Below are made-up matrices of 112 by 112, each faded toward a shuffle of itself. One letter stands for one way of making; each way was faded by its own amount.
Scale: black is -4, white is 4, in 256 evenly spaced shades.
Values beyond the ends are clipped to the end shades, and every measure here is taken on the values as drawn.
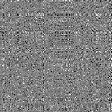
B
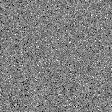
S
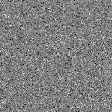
S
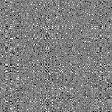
B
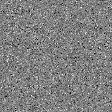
S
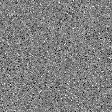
S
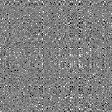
B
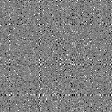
B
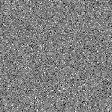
S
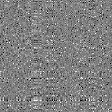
B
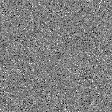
S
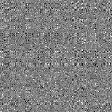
B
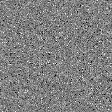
S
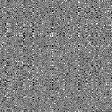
B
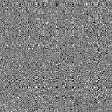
B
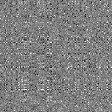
B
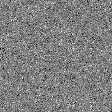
S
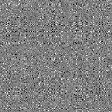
B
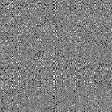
B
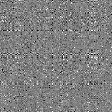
B
